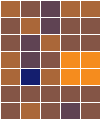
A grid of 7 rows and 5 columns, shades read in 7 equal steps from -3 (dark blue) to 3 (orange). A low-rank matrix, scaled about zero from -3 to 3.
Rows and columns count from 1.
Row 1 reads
1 0 -1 1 1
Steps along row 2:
up down up same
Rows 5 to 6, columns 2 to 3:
-3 1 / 0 0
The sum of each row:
2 0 0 6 5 0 0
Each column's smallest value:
0 -3 -1 -1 0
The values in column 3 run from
-1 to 1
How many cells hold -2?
0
